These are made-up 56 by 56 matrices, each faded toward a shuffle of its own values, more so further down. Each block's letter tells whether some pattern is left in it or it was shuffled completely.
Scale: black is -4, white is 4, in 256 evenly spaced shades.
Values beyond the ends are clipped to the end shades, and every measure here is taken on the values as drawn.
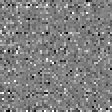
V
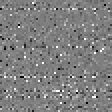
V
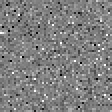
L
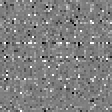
V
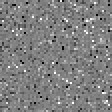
L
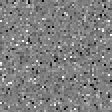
L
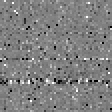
V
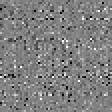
V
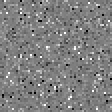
L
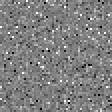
L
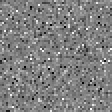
L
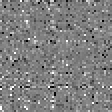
V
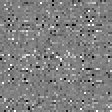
V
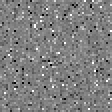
L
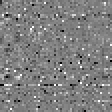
V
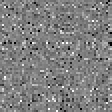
V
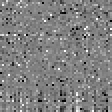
V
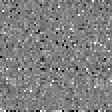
V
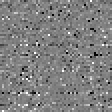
V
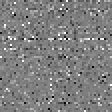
V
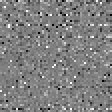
V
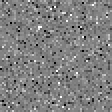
L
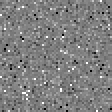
L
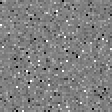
L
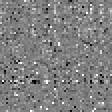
V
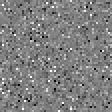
L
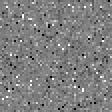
L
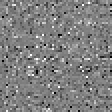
V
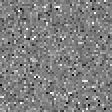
L
